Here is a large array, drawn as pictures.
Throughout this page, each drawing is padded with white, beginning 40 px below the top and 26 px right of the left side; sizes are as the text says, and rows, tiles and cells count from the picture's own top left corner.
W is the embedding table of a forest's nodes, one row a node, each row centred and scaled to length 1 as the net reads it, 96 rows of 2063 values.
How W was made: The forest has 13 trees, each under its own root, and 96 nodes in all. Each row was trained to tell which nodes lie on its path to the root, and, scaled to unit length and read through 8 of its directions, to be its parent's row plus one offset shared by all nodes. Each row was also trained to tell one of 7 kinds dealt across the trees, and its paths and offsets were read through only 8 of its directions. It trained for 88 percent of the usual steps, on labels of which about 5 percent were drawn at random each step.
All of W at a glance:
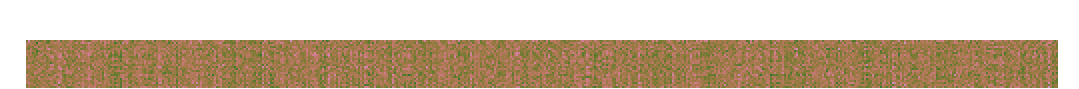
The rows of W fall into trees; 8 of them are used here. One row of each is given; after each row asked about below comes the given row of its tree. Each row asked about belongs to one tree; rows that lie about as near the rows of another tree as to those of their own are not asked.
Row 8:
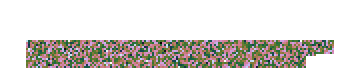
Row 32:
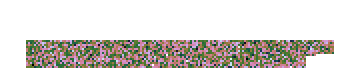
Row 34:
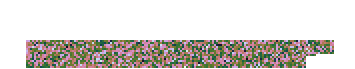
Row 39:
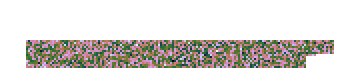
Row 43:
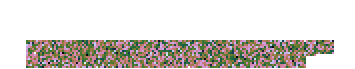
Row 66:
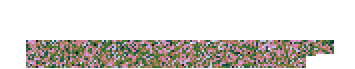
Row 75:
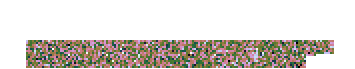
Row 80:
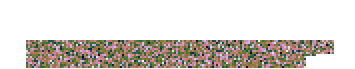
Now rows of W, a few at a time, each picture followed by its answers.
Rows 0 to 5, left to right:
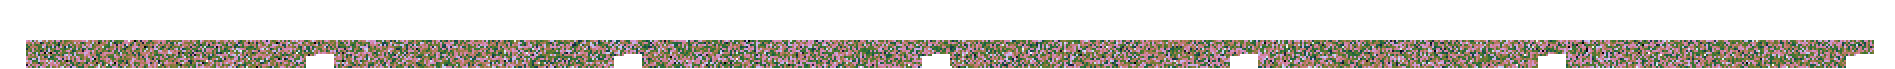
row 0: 66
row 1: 32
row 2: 80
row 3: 66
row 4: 80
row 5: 34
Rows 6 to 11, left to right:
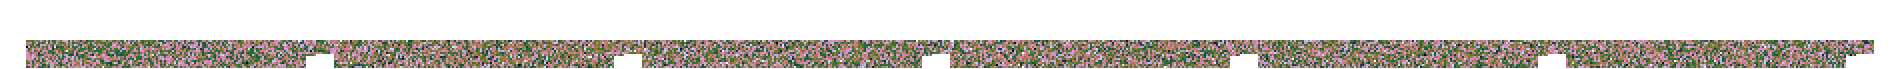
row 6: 80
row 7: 34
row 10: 66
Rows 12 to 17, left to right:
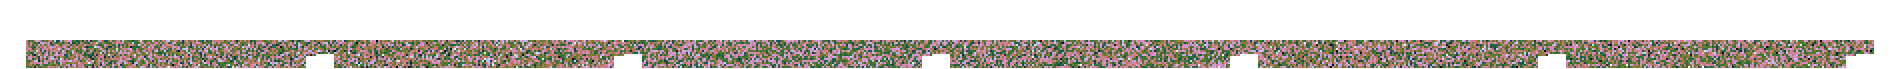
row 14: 75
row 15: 32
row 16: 8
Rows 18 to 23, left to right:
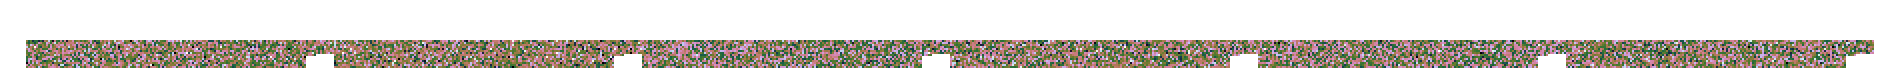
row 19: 8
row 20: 34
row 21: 32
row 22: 32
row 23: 66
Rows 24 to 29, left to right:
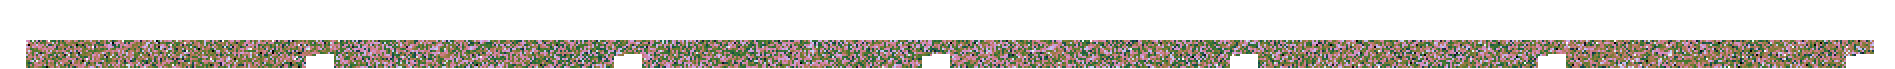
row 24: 8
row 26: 80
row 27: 34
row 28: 8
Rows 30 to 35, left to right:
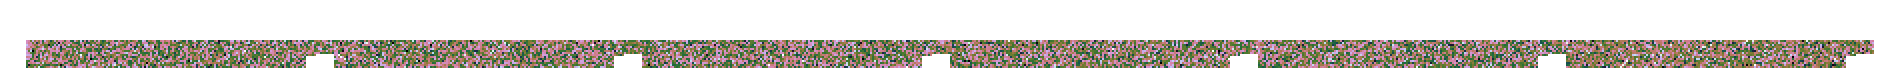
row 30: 34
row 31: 34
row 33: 8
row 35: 8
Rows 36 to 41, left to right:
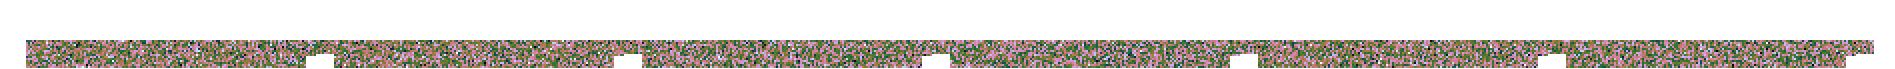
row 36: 8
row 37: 80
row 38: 32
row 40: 80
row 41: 32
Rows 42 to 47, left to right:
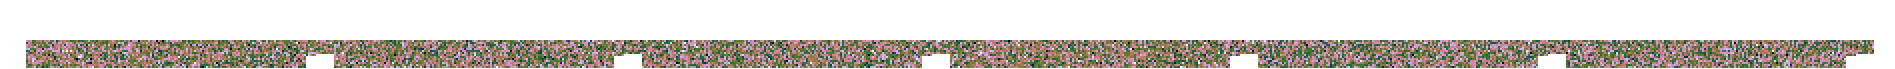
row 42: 34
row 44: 66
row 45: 32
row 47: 8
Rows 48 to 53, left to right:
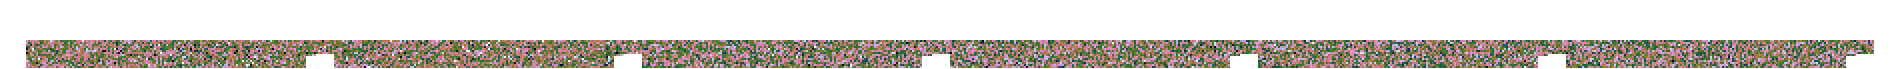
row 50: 80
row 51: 8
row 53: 34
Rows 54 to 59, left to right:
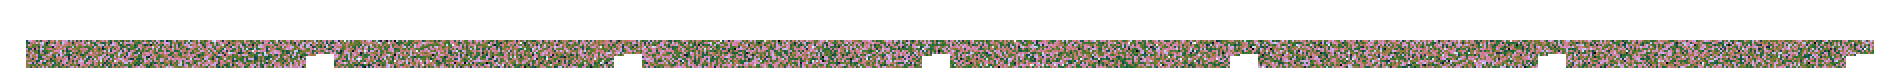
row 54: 32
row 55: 34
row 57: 8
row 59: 43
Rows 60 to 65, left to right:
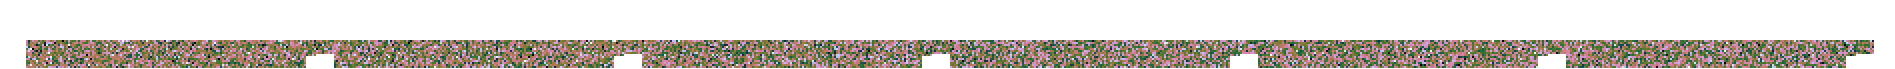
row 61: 34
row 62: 66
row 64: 80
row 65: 34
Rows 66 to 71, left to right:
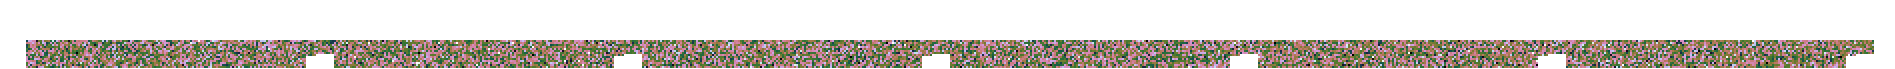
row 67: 8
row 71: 43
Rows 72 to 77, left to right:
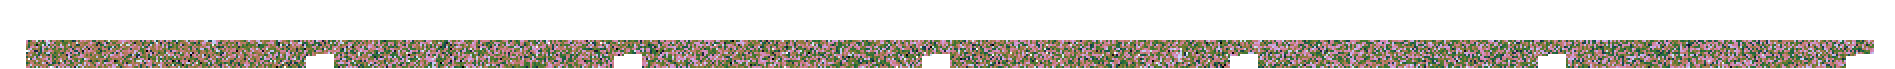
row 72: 8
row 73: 43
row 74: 32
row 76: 43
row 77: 80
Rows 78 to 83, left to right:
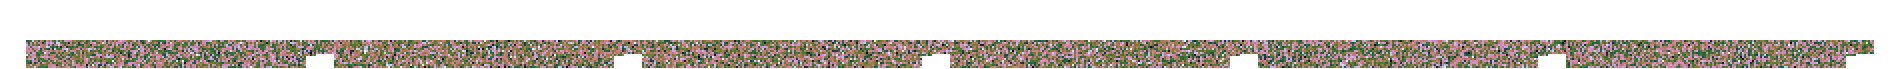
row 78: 8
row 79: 34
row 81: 32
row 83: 34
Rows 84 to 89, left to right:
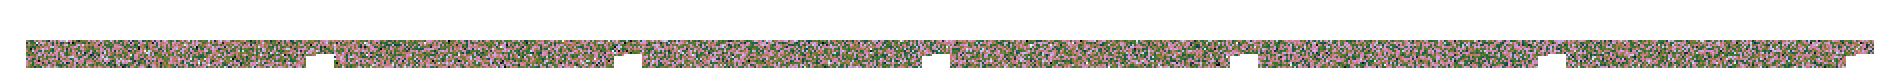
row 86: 43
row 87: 43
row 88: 32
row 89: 66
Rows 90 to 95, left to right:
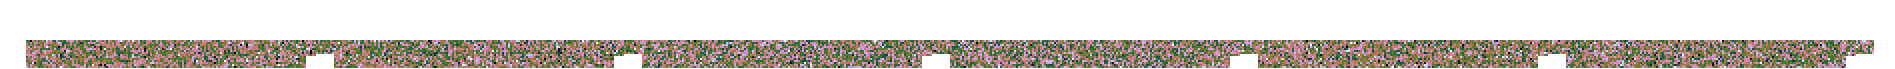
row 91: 80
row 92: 43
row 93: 32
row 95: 32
